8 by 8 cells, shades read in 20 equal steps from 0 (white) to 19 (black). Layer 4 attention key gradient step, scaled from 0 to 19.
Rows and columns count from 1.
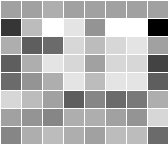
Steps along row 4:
down down up up down same up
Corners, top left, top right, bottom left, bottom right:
7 7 9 11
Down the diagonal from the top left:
7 5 11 3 5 11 8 11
